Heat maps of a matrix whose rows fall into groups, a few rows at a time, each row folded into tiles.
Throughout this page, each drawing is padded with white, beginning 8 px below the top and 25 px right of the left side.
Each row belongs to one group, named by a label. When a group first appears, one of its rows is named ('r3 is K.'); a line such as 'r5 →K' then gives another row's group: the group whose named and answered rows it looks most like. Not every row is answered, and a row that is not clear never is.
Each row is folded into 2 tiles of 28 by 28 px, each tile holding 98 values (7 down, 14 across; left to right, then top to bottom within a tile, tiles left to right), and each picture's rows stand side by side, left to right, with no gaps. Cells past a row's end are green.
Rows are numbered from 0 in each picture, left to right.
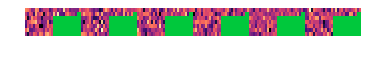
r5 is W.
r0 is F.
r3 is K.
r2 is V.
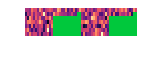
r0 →K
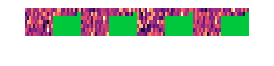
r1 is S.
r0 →K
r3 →S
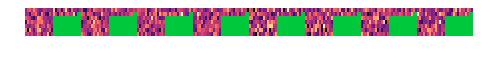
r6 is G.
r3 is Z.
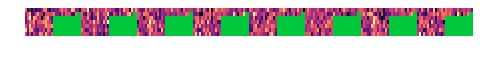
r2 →V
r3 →G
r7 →G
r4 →Z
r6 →V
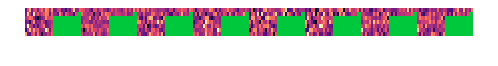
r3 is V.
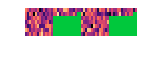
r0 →F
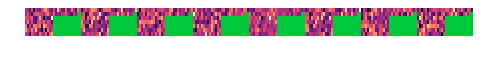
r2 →K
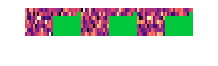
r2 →F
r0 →F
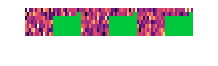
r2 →S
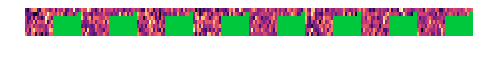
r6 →S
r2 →V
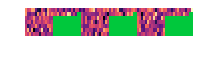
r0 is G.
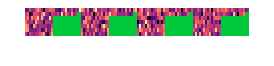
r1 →K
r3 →G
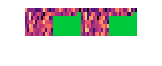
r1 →Z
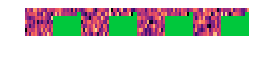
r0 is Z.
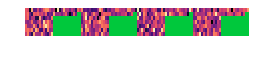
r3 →W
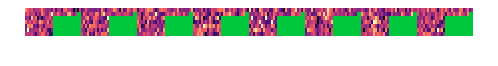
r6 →V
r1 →W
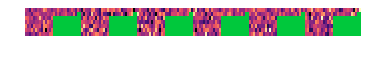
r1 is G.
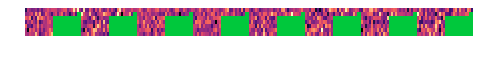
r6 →Z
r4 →W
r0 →S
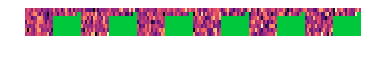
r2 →S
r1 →S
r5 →V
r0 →V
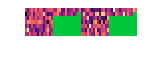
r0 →K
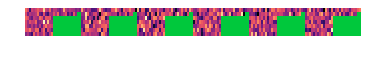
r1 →Z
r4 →G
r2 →K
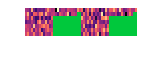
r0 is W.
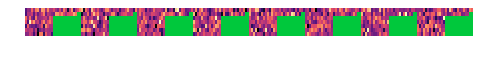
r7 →W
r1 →K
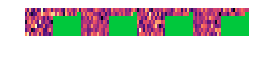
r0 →G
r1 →V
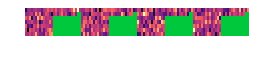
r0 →S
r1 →G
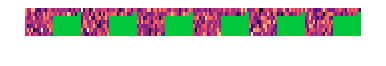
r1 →K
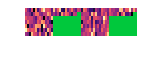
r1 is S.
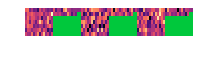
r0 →S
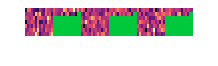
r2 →G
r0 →S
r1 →F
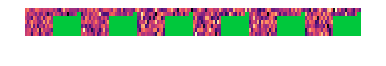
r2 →Z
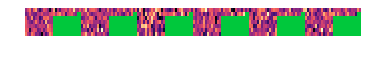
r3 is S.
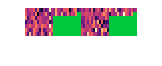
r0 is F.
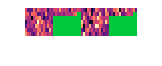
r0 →V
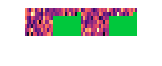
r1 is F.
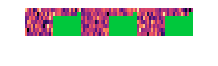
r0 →K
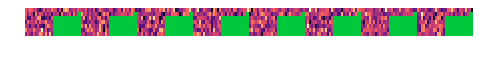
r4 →K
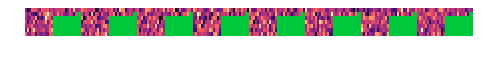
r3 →Z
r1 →F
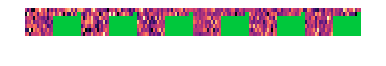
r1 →F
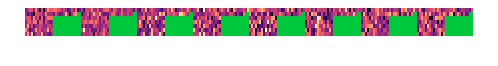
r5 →V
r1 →K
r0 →G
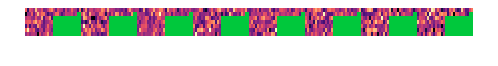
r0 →K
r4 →W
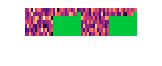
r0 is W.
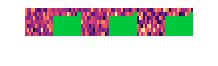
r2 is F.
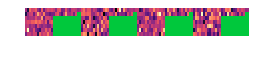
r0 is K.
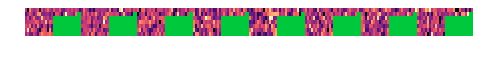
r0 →K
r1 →S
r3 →F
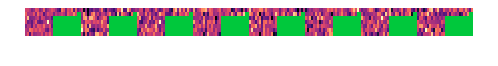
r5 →S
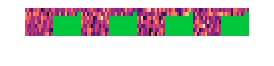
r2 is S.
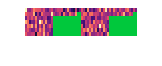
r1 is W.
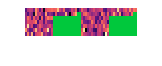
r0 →G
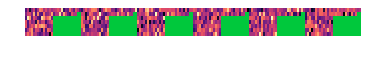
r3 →Z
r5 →G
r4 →S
